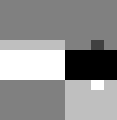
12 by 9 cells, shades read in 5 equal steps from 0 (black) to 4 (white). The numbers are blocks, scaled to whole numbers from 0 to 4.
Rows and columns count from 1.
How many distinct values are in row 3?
1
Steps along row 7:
same same same same down same same same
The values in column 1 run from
2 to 4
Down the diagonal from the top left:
2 2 2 2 3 0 0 0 3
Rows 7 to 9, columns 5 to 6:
4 0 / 4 0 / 2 3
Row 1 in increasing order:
2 2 2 2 2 2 2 2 2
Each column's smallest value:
2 2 2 2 2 0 0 0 0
